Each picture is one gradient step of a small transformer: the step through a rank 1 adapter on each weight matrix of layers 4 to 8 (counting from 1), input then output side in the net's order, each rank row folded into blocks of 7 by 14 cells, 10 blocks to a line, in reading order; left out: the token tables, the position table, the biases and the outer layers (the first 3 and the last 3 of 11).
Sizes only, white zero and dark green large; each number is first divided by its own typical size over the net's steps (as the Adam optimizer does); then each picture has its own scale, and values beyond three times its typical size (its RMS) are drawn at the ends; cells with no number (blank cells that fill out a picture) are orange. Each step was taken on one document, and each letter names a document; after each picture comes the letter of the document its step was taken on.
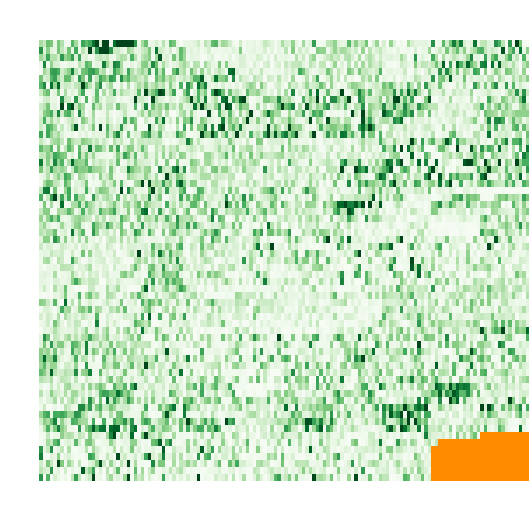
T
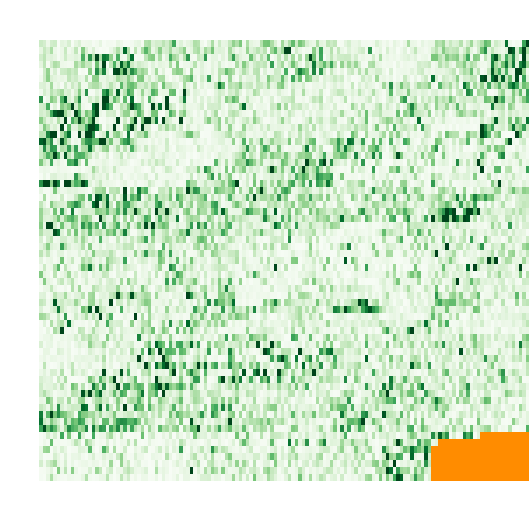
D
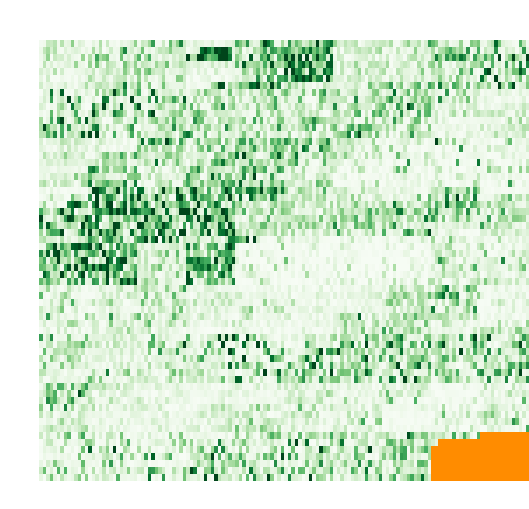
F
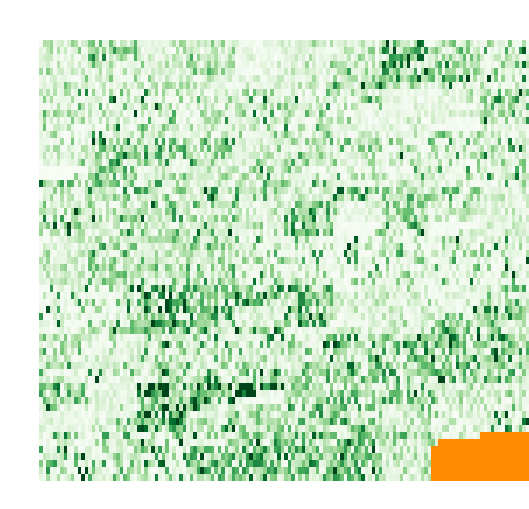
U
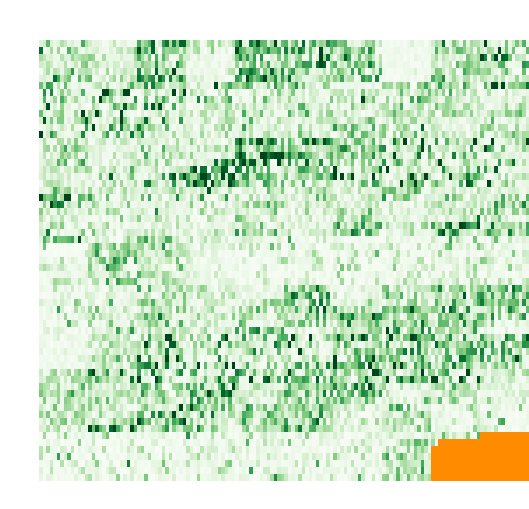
T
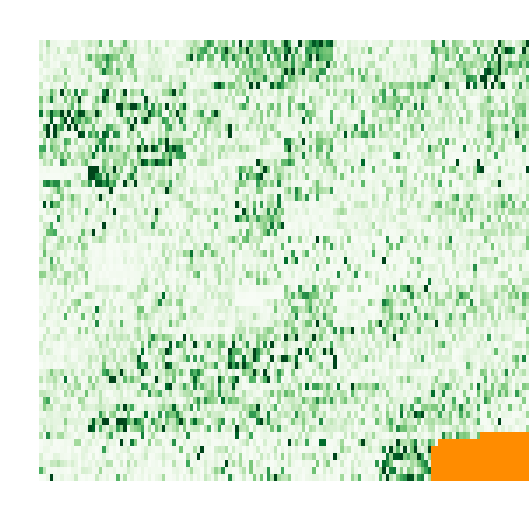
D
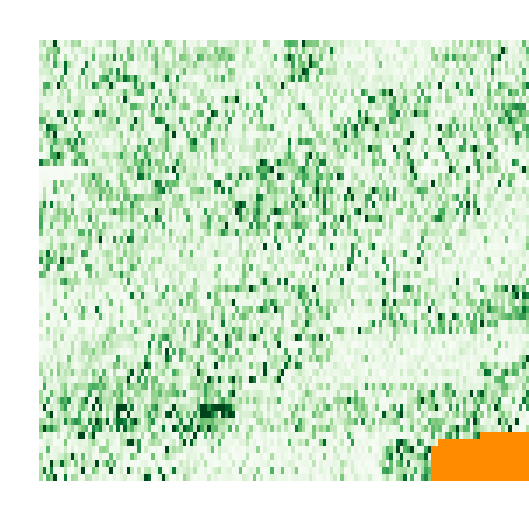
D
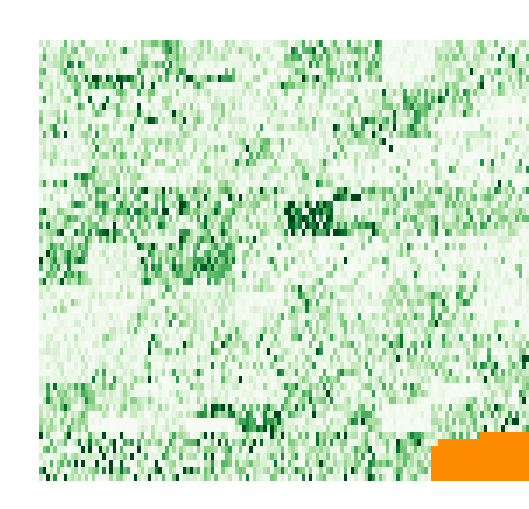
F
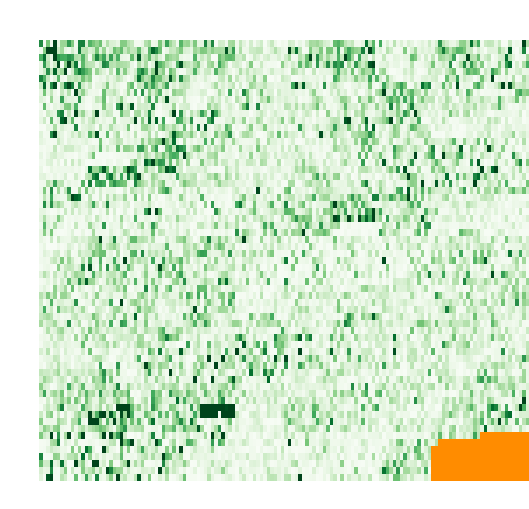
D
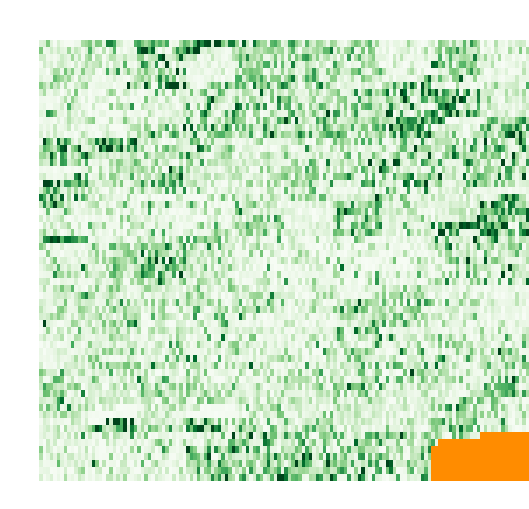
T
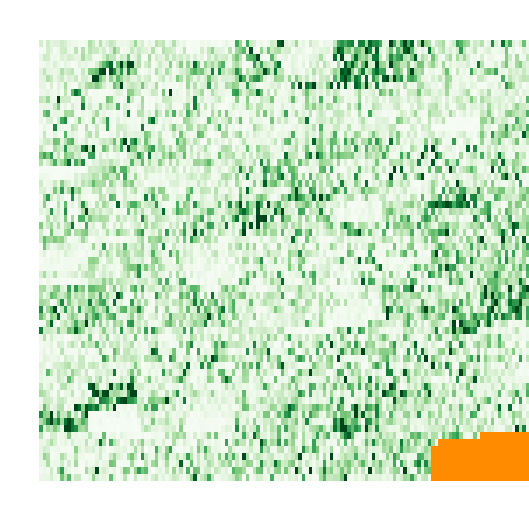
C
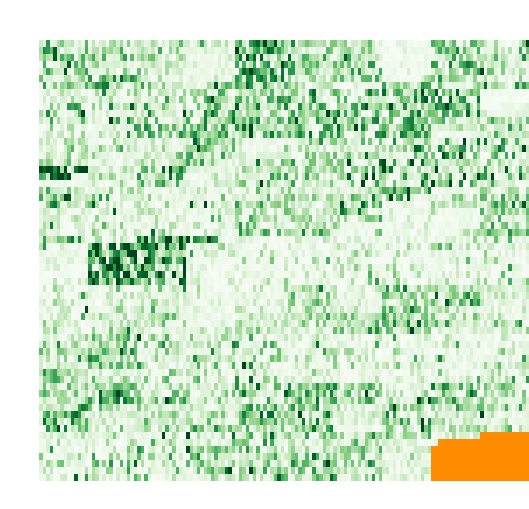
T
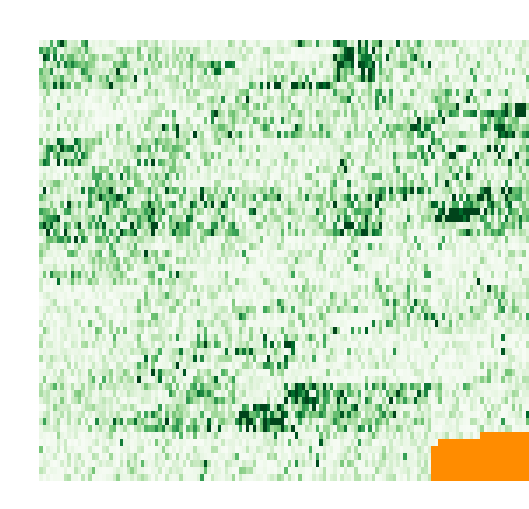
U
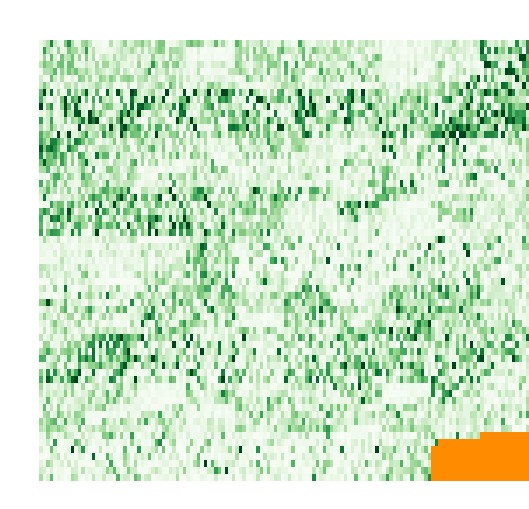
T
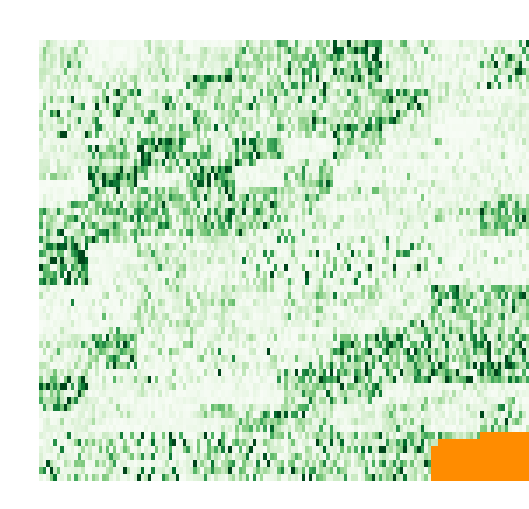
F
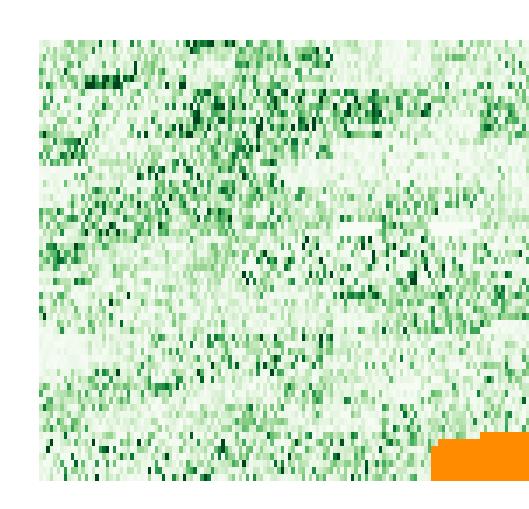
F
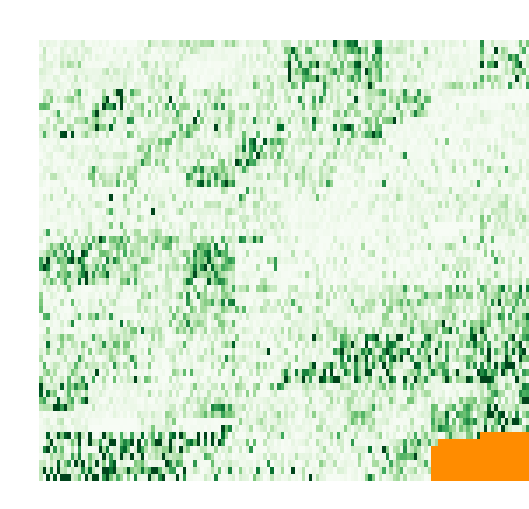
F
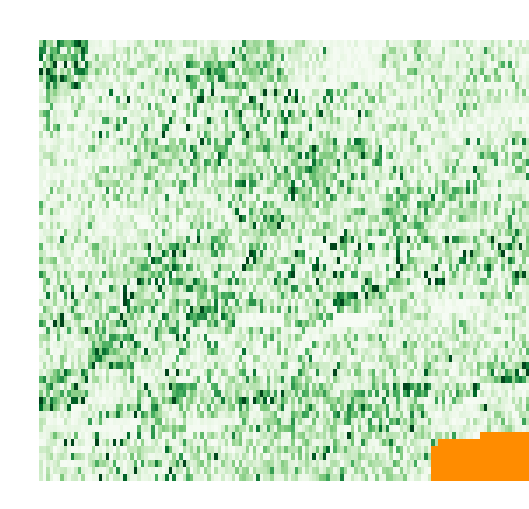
U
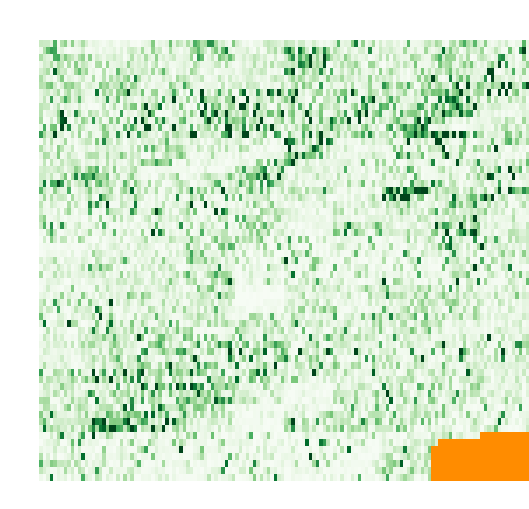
D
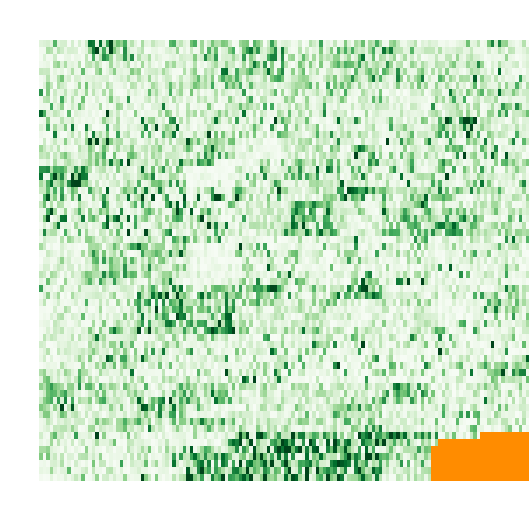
U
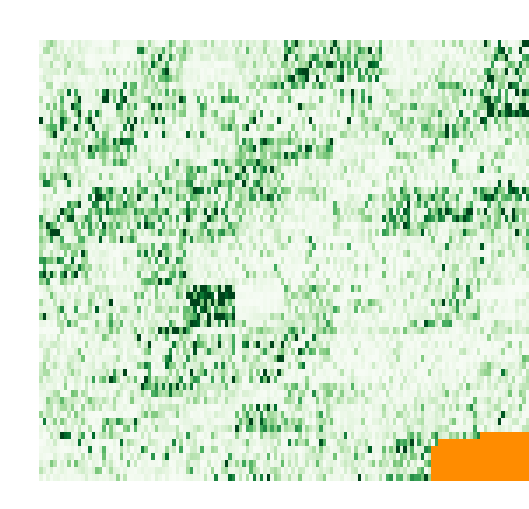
D
